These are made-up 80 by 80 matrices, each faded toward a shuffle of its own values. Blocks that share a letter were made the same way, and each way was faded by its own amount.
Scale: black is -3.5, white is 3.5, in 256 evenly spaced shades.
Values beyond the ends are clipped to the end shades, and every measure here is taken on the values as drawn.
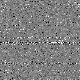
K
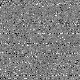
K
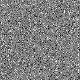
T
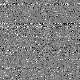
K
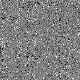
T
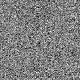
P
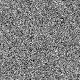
P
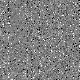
T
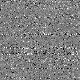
K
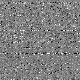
K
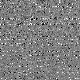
K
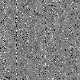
T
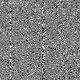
T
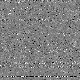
K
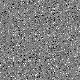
T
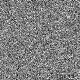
P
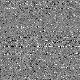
K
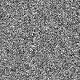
P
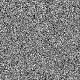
P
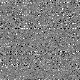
K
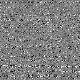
K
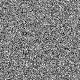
P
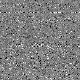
K
